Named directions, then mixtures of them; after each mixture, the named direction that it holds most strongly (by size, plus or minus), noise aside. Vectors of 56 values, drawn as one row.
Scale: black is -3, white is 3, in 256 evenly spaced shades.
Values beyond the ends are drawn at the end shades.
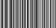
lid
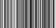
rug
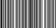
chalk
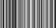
rug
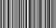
lid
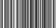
rug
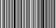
chalk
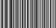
lid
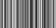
rug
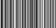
lid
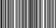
chalk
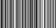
chalk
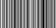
chalk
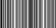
chalk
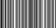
chalk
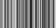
rug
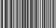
lid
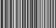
lid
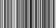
rug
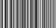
lid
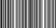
chalk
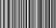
lid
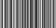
lid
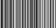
lid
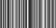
chalk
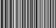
lid
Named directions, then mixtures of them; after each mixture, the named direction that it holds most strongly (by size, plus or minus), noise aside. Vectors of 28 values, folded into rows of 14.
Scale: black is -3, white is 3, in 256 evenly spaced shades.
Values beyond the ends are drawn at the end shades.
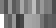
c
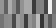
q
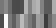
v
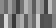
q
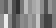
v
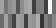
q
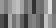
v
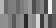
q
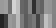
c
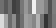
c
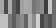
q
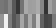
v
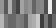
q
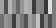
q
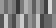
q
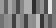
q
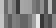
q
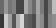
v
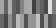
q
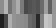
c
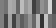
q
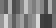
q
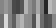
v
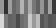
c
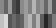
c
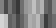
c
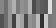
q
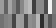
q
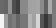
c
